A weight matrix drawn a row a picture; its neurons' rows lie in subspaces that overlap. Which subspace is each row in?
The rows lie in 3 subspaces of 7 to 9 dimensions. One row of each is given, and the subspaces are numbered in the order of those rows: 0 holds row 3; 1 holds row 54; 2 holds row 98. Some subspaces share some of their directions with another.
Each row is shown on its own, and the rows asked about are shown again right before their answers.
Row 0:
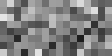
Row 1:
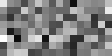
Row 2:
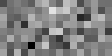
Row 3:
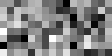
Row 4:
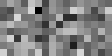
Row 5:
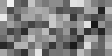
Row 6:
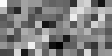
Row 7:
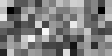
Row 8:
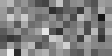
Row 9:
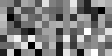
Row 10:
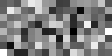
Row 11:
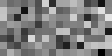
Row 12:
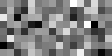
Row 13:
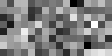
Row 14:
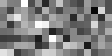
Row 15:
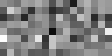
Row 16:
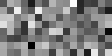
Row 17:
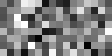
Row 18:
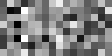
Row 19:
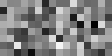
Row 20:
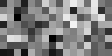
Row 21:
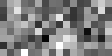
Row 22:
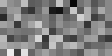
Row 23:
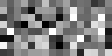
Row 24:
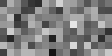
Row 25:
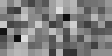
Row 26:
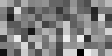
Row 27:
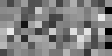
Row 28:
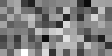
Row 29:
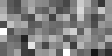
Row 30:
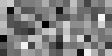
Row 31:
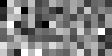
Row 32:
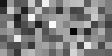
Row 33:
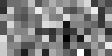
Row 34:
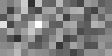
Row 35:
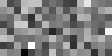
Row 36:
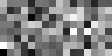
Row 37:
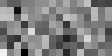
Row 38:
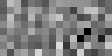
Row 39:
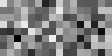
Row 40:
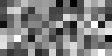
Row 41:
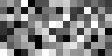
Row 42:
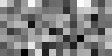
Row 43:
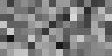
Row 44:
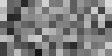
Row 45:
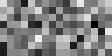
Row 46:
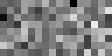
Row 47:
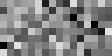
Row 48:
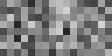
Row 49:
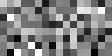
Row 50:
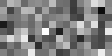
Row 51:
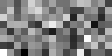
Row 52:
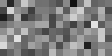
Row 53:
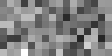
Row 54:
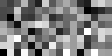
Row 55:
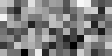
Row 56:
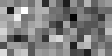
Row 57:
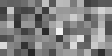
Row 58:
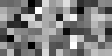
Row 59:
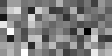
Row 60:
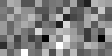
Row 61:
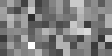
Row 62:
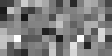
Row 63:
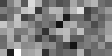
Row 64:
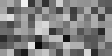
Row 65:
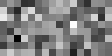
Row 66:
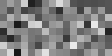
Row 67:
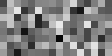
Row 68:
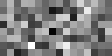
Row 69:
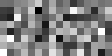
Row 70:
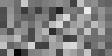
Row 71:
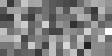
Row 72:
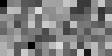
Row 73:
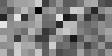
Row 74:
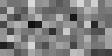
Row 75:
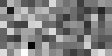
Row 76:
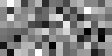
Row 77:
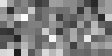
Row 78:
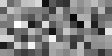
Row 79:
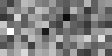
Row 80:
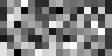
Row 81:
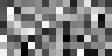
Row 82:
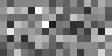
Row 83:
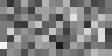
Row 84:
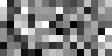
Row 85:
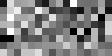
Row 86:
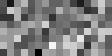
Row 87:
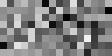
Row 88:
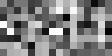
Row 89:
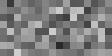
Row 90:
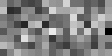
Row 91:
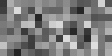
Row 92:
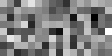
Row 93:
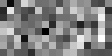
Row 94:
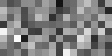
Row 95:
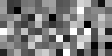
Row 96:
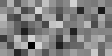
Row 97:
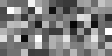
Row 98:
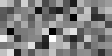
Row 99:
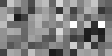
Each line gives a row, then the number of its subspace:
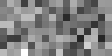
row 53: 2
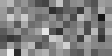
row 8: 2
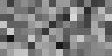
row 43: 0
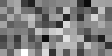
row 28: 1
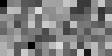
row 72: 1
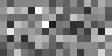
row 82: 2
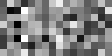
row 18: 0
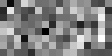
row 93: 0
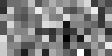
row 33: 1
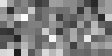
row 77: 2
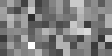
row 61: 2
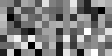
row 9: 1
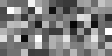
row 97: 2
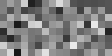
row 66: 2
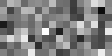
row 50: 0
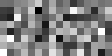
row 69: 2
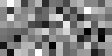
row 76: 1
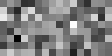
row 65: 1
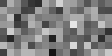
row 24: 2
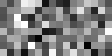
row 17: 2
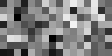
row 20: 2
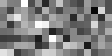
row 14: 2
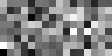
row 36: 0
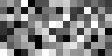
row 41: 2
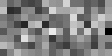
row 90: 2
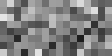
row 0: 1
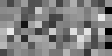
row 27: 0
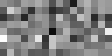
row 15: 2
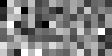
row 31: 2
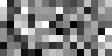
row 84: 2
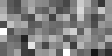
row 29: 0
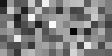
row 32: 0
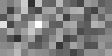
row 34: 2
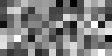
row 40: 0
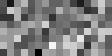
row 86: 1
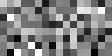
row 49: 1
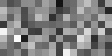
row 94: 0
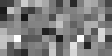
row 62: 2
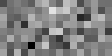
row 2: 2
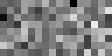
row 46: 0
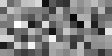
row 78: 0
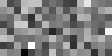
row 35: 1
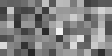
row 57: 0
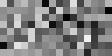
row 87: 0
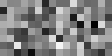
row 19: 0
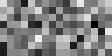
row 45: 2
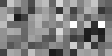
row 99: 2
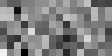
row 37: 1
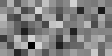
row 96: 1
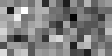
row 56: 0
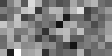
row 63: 2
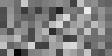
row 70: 2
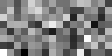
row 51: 1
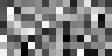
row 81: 1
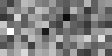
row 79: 0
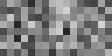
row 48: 0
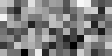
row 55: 1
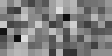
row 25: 0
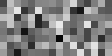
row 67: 0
